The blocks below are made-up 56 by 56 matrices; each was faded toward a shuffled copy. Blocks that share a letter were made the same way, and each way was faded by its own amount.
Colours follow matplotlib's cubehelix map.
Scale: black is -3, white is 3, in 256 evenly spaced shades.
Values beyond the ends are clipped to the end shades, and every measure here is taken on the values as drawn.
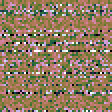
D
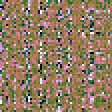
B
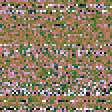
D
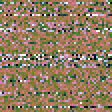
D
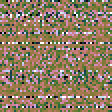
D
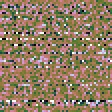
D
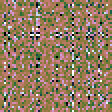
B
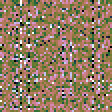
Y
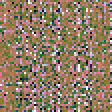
Y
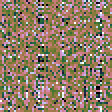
Y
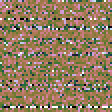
D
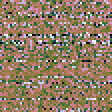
D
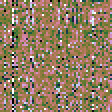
Y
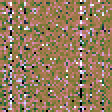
Y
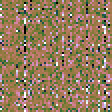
B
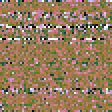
D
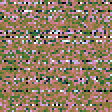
D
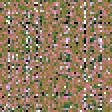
Y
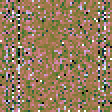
Y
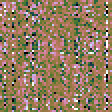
B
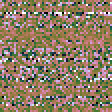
D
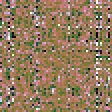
B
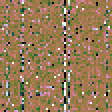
Y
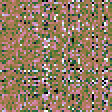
B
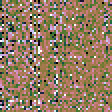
Y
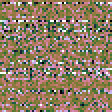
D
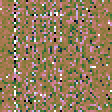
Y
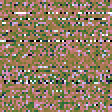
D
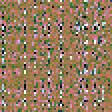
B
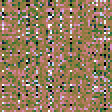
B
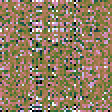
B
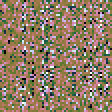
Y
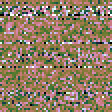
D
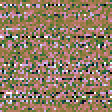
D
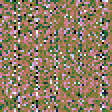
Y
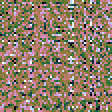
Y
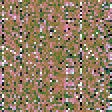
Y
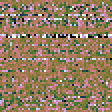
D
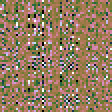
B
